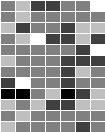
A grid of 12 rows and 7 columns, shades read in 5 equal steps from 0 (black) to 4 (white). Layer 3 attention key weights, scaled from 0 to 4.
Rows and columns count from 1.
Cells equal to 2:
42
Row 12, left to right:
3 2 2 2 2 1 2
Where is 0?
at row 9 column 1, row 9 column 2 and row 9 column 5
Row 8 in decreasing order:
4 2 2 2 2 1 1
